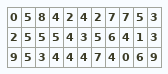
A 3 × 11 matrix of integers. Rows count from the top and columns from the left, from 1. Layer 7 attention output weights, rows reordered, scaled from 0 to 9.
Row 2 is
2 5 5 5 4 3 5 6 4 1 3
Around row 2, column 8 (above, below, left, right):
7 4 5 4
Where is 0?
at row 1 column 1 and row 3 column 9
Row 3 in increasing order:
0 3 4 4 4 4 5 6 7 9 9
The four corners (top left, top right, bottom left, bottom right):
0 3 9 9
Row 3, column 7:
7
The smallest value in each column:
0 5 3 4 2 3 2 4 0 1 3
